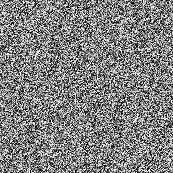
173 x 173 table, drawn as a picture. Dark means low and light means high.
No seam splits the table. No overall slope runs across the table. There are no regular stripes. No row or column stands out. Fine speckle covers the field. It looks the same turned upside down. The values spread evenly over their range.
